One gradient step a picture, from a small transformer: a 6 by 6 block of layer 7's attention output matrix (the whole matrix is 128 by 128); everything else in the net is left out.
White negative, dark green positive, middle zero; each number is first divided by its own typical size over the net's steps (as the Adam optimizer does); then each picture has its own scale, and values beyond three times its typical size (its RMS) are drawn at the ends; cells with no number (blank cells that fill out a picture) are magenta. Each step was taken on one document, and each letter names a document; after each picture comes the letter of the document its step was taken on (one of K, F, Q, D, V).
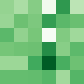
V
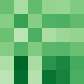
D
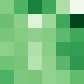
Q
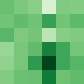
V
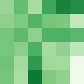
Q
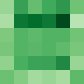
D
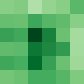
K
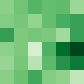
Q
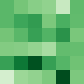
K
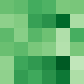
K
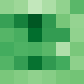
K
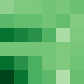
K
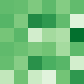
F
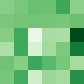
F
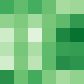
Q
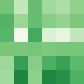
D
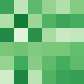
D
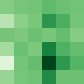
V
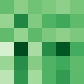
D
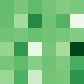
F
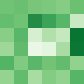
F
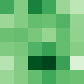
Q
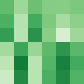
D
